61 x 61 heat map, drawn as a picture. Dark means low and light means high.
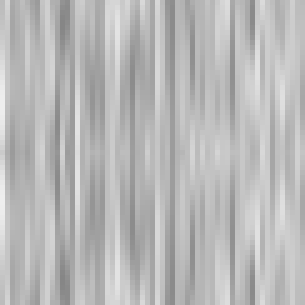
Histogram: bell-shaped. Average level on the scale: 70%. Mirror symmetry: top to bottom. Grain: streaks running down.
